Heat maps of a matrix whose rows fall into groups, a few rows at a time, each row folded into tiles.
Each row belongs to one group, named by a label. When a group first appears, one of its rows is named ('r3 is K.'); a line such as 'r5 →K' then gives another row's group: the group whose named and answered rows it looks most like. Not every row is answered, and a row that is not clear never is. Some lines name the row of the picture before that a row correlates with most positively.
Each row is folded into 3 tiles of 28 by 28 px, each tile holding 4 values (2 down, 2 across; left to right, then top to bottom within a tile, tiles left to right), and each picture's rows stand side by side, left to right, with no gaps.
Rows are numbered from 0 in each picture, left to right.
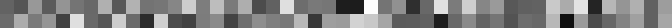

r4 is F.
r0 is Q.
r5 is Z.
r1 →Z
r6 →Z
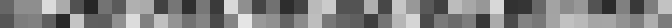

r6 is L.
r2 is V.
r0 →Z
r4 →V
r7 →V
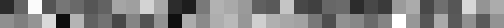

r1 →Z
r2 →L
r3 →F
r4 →V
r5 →Z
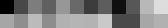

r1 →V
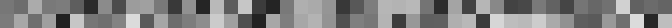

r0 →Q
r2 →L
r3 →L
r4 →Z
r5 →Q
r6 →F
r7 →Q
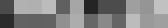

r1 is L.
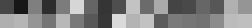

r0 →V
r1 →L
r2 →V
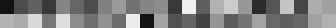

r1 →Q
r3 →V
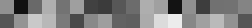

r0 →L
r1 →V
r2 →F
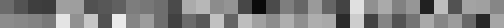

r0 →V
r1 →F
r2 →Q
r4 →Z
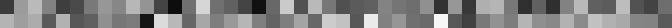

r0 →F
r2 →F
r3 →Q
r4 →F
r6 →V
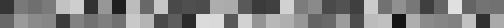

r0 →Z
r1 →L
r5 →Q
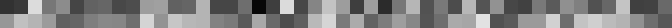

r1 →V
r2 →F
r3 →V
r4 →V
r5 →L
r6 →Q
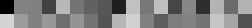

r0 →F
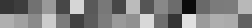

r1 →L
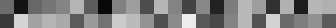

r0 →L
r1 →L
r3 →V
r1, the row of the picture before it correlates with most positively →0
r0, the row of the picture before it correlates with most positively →2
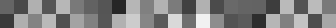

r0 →Q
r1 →L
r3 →Q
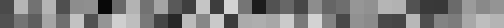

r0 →Z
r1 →L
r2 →Q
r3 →F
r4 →Z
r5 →L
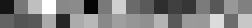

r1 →F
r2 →Q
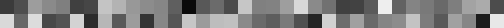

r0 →F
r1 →Z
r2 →L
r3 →Z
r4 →L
